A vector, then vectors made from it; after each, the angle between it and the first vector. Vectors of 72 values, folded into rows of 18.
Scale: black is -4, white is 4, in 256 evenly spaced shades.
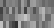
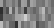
nearly parallel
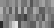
nearly opposite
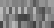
nearly opposite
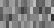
orthogonal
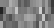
partly aligned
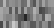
nearly opposite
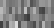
nearly opposite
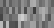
nearly parallel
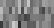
nearly opposite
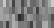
partly opposed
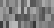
nearly opposite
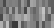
nearly parallel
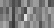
partly aligned
